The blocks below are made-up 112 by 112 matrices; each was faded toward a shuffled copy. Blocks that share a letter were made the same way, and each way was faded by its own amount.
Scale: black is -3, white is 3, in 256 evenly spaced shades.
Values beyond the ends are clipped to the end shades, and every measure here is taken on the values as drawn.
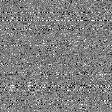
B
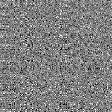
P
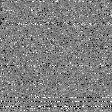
B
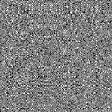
P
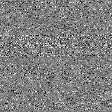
B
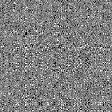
P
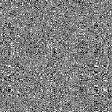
P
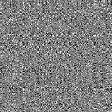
P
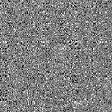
P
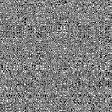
P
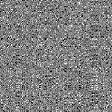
P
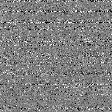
B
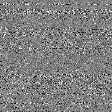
B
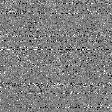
B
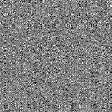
P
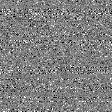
B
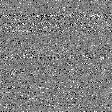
B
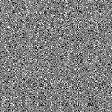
P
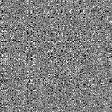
P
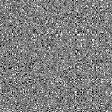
P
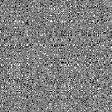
P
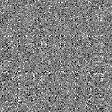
P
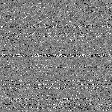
B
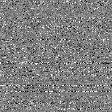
B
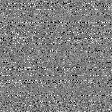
B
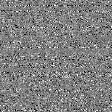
B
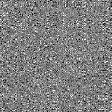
P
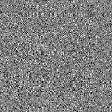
P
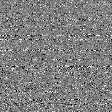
B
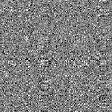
P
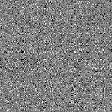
P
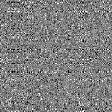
P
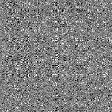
P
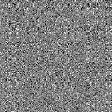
P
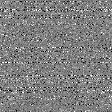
B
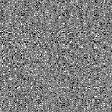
P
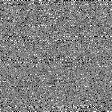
B
